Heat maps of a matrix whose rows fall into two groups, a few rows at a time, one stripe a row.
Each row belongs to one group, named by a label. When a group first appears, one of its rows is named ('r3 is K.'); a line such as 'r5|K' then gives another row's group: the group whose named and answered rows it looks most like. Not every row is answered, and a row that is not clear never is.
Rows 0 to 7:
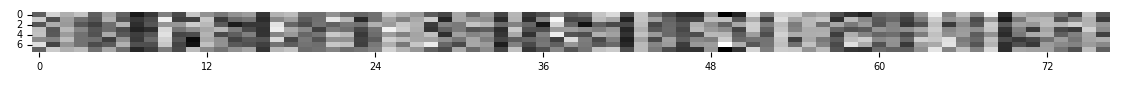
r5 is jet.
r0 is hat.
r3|hat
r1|hat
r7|hat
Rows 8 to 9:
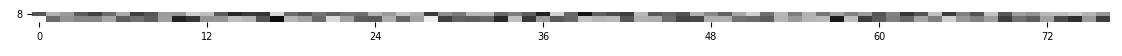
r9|hat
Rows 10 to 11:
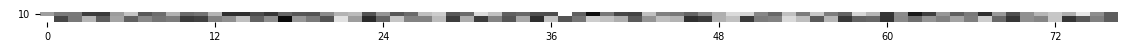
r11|hat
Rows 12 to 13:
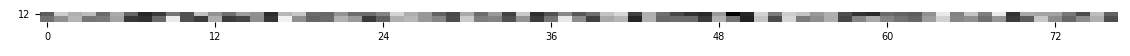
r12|hat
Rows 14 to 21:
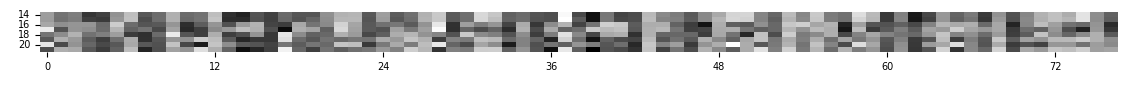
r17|hat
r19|jet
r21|jet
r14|jet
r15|jet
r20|jet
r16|hat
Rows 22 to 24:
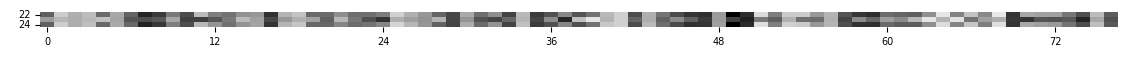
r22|hat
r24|hat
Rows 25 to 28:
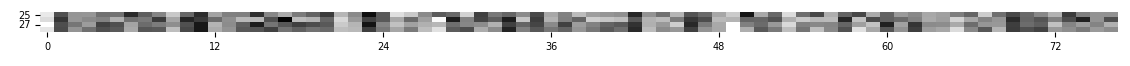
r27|jet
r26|hat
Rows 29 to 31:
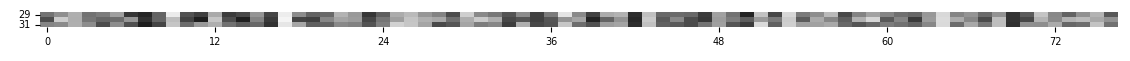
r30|jet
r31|hat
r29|hat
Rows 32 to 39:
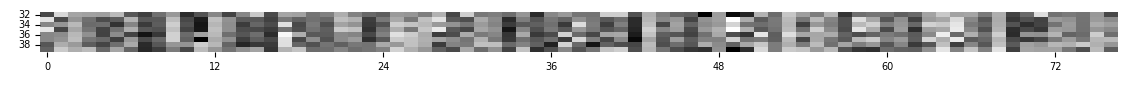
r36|hat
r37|jet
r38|jet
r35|jet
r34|jet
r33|jet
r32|hat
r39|hat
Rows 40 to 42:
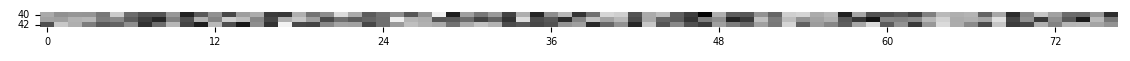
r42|jet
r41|hat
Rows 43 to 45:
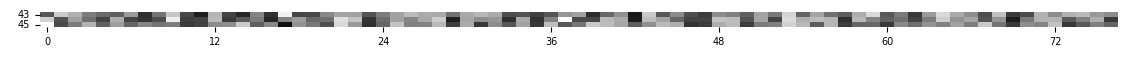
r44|hat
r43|jet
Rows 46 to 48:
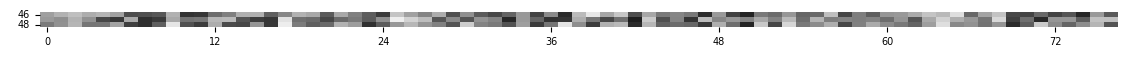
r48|hat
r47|jet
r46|hat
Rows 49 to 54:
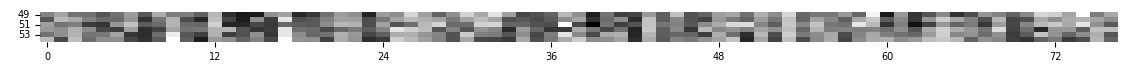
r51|jet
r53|hat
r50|jet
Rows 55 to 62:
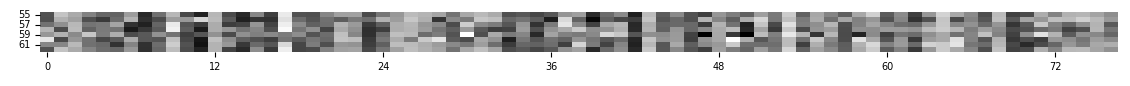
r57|hat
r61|jet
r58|hat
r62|jet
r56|jet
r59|hat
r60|jet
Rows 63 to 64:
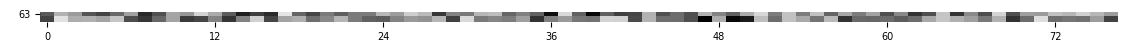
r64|hat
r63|jet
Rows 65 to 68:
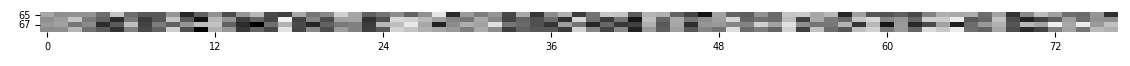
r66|jet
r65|hat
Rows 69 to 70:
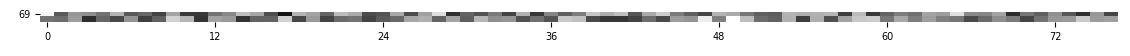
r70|jet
